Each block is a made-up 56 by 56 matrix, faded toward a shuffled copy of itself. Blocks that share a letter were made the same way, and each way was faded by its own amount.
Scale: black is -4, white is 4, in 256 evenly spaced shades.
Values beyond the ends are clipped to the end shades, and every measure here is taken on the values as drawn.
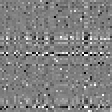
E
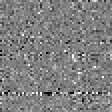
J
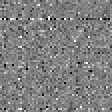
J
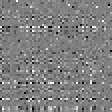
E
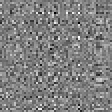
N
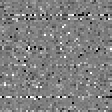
J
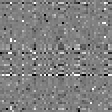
E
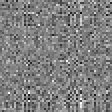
N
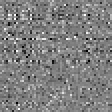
J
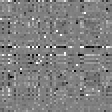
E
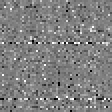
J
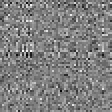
N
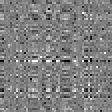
E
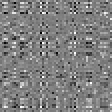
E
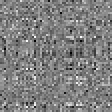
N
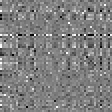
E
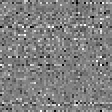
J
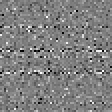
J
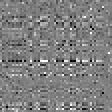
E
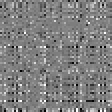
E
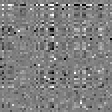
E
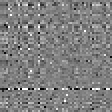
E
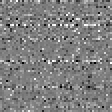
J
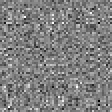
N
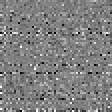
J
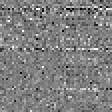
J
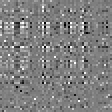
E
